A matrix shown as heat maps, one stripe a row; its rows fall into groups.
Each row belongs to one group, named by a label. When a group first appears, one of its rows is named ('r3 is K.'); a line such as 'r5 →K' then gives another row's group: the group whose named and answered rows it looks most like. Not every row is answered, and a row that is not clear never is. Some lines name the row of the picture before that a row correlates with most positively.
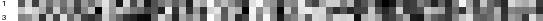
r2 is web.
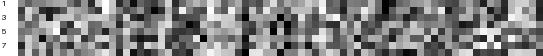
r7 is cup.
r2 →web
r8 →web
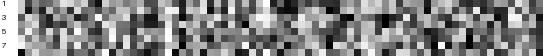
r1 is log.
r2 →log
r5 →log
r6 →log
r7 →log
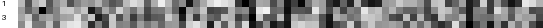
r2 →log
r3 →log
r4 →log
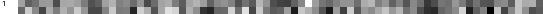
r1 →log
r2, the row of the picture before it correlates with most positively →4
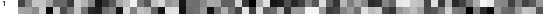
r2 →log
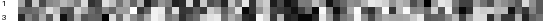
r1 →log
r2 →cup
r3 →cup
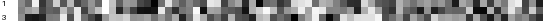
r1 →web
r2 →web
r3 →log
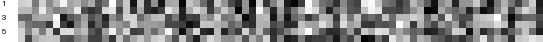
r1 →log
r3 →cup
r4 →cup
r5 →log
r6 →cup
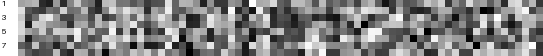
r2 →log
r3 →cup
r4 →cup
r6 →log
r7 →web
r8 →cup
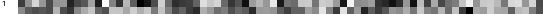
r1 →web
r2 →cup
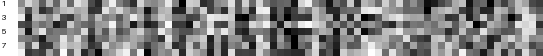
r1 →log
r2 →log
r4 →web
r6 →log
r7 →log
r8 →log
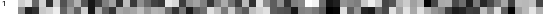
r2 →cup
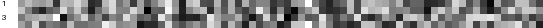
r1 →log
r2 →log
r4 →web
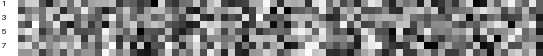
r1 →web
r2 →cup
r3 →log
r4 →cup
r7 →log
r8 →web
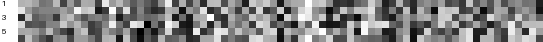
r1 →web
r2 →log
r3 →web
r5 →web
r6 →web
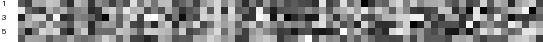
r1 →cup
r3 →cup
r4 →web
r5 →cup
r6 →web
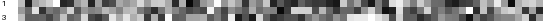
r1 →cup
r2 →web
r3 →log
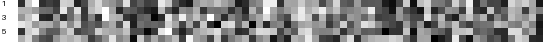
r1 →web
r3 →web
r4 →log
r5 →web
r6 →log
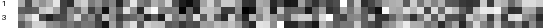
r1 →cup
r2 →cup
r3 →web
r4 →cup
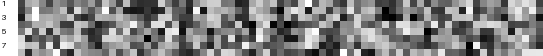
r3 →web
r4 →cup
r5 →log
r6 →log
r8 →cup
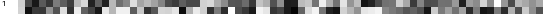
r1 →cup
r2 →log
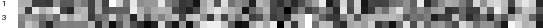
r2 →cup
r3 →log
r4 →web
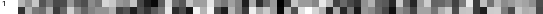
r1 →web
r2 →web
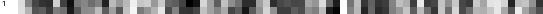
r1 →cup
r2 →cup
